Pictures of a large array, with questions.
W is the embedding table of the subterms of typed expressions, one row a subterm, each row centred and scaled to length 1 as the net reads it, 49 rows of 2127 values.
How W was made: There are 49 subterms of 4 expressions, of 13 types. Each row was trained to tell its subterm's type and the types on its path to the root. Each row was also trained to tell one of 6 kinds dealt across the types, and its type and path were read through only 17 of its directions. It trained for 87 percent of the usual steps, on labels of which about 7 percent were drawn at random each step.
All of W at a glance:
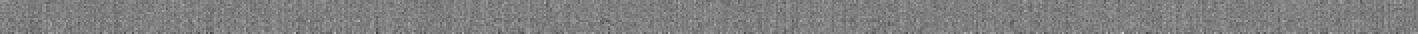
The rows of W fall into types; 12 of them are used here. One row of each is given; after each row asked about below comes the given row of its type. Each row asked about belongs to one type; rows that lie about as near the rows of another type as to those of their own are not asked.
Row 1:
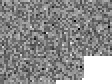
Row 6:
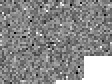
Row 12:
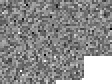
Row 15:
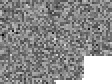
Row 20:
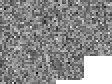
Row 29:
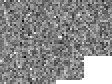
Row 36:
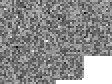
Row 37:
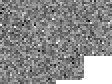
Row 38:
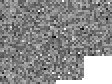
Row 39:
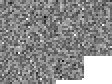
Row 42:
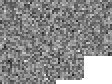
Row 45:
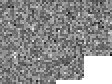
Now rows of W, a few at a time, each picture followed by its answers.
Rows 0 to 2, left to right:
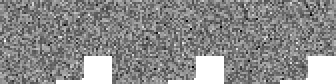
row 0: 29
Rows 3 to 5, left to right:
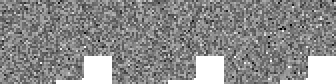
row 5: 29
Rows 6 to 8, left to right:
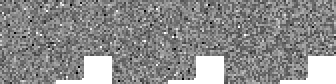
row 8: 36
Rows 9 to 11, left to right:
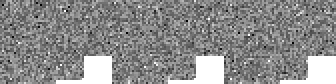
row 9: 20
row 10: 39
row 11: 1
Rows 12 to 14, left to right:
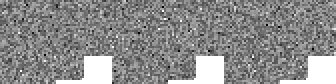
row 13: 38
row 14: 36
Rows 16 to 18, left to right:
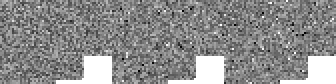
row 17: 38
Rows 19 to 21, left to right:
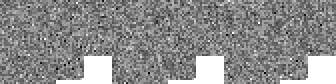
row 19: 37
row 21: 39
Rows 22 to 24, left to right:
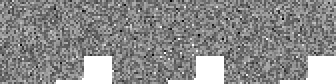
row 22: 1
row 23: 6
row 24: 36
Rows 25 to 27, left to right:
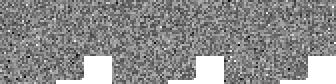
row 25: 20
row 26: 12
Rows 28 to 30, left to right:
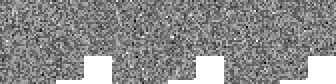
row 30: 15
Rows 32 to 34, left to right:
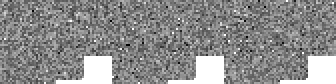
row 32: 15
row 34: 38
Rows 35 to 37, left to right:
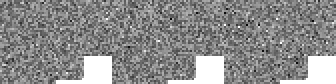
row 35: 12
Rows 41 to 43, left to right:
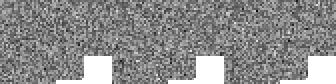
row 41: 36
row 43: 15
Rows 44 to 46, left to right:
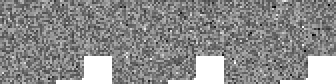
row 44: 12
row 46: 20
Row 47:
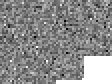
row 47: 12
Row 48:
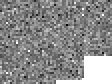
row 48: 42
